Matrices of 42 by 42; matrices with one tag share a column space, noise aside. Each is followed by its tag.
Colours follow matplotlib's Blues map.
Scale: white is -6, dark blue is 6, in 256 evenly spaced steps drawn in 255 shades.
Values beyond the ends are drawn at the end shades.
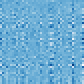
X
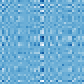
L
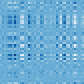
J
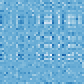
J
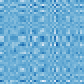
L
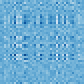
J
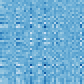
X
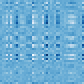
J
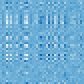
J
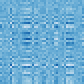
X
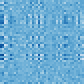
J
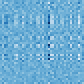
J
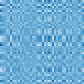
L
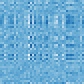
J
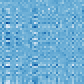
X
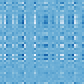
J
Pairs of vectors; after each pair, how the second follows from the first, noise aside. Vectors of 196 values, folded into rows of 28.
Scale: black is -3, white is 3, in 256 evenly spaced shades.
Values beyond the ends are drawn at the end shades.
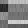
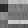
copied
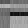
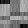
wrapped around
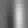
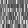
shuffled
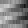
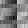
wrapped around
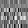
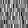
shuffled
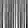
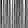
reversed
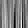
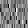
shuffled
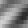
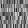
shuffled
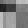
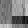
reversed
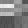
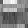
wrapped around
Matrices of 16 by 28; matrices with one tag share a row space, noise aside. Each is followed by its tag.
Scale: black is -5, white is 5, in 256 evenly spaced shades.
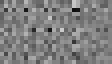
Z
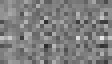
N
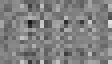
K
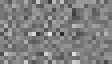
Z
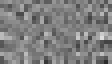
N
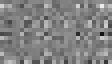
N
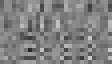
K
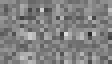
K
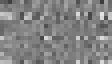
N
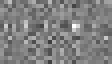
Z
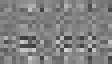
K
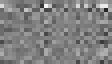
N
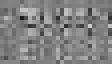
K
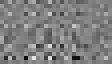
Z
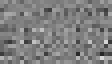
N
